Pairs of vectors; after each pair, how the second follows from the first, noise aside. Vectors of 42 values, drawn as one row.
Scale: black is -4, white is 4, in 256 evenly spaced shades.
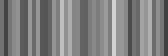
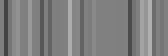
partly zeroed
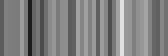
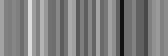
negated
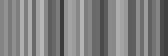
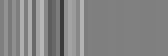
partly zeroed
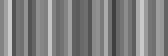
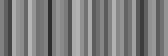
negated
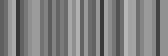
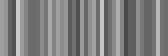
negated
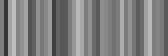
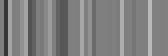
partly zeroed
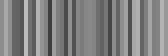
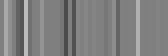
partly zeroed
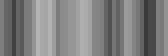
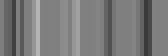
partly zeroed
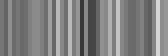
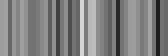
negated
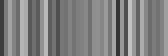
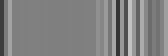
partly zeroed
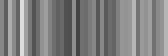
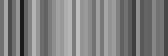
negated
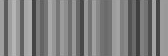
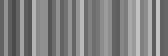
negated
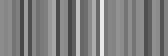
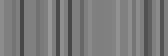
partly zeroed
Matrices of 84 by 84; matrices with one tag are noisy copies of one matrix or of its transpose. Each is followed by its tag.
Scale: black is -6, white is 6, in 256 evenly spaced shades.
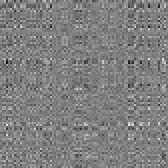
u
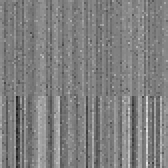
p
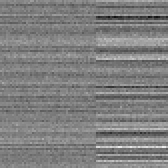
p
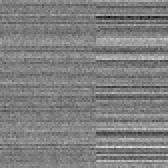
p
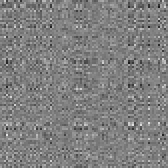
u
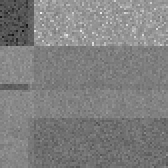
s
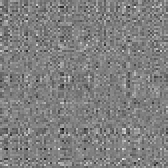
u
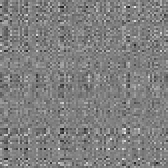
u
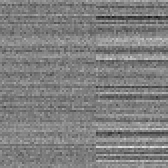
p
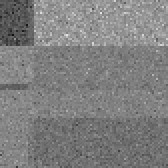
s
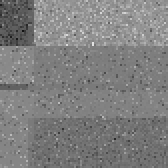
s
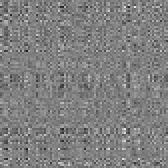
u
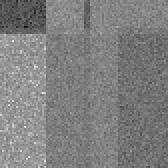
s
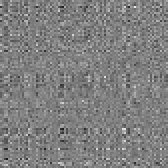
u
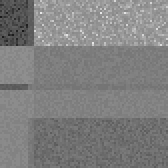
s
